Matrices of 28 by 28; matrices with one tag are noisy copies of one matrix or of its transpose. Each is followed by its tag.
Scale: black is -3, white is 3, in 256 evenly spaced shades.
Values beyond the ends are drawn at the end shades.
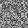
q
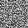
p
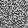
p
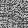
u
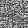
u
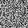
p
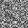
q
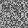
q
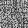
u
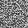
p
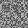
q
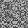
q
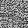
u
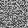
p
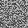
p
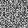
p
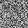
q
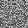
p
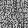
u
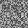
q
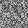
q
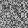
q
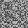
q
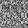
q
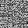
u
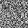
q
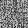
u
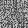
u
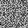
p
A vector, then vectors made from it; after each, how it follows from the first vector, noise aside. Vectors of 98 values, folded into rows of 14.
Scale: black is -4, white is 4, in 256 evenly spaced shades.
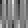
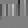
partly zeroed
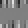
partly zeroed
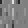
partly zeroed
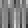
reversed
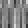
reversed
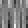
reversed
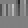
partly zeroed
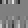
partly zeroed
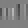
partly zeroed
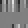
partly zeroed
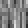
reversed
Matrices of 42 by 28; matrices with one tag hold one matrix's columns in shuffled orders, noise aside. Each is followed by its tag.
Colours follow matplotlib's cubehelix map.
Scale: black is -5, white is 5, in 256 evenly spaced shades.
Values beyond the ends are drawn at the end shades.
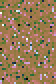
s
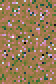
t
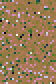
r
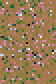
t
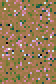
t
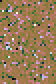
s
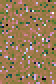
s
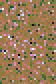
t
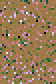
r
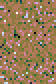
r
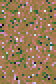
s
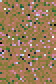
t
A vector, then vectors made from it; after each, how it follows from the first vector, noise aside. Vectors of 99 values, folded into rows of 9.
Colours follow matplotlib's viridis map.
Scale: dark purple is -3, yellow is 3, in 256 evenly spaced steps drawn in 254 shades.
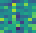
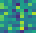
reversed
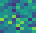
sign-scrambled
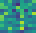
reversed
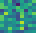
reversed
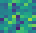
sign-scrambled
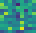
reversed
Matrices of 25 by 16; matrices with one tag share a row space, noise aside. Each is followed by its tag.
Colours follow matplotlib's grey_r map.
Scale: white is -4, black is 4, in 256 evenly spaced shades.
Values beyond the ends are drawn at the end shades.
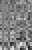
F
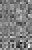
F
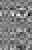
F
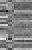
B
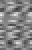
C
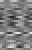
C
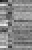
B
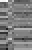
B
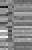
B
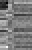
B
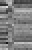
B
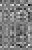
F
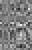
F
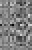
F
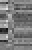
B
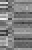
B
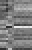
B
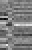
B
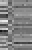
B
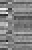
B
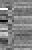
B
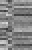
B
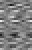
C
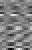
C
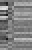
B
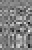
F
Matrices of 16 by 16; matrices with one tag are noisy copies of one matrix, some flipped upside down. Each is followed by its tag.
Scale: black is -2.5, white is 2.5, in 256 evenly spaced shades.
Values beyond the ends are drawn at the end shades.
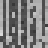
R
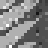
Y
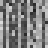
R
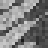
Y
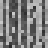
R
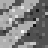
Y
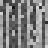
R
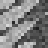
Y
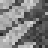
Y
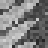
Y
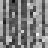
R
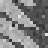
Y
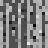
R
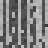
R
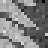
Y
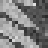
Y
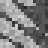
Y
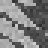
Y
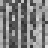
R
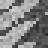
Y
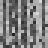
R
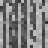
R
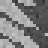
Y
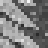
Y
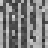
R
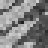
Y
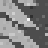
Y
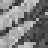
Y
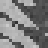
Y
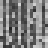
R
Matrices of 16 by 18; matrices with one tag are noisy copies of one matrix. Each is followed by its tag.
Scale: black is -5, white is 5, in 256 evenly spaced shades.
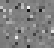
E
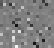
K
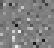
K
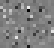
E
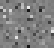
E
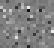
E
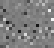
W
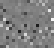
W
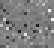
W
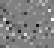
W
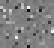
E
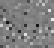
W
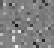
K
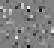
E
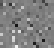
K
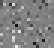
K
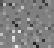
K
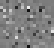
E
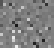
K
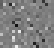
K
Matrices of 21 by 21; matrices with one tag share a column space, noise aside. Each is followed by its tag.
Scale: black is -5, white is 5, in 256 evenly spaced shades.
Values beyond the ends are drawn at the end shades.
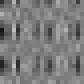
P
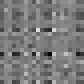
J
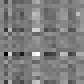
J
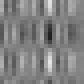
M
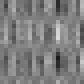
M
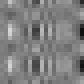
P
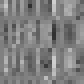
M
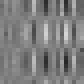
M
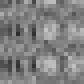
P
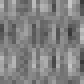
M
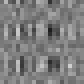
P
